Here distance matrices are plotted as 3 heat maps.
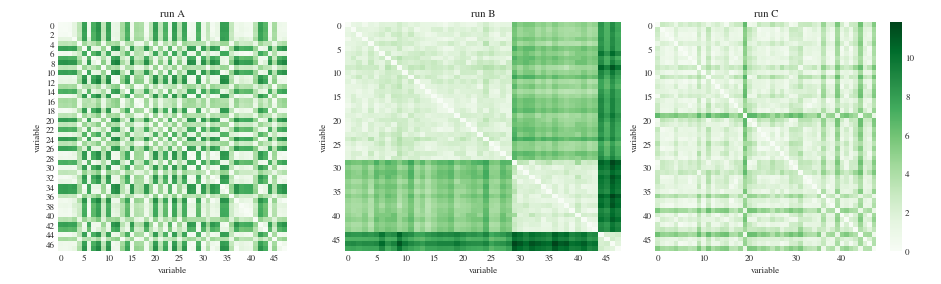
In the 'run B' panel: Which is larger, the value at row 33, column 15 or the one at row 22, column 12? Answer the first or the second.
the first
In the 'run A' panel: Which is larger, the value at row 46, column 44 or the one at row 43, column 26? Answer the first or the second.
the second
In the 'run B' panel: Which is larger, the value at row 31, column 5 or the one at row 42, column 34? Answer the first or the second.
the first
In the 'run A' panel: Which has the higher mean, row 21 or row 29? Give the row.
29
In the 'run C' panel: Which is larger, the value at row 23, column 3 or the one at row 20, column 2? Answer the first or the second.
the second
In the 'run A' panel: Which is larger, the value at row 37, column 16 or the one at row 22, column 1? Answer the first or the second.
the second
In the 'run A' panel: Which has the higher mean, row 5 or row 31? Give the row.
5
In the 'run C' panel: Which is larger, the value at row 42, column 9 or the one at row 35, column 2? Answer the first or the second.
the first
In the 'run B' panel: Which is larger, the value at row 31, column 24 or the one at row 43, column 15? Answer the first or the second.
the first
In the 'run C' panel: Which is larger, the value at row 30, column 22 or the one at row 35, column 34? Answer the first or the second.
the first
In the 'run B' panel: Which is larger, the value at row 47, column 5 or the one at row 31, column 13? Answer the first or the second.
the first
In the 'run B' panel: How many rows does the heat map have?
48
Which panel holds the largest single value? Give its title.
run B
